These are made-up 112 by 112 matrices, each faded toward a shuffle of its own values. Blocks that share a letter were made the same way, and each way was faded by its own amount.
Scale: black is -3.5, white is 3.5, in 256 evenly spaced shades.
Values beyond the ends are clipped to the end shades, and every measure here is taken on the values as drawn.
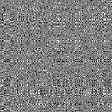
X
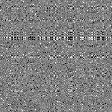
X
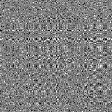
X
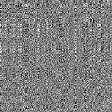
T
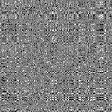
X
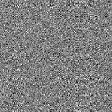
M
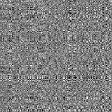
T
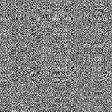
T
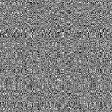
T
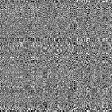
T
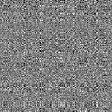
T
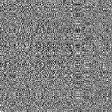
T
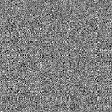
M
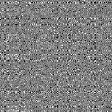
X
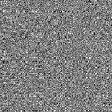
M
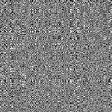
T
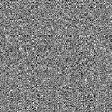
M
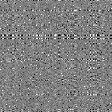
X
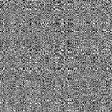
T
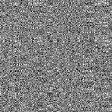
M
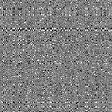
X
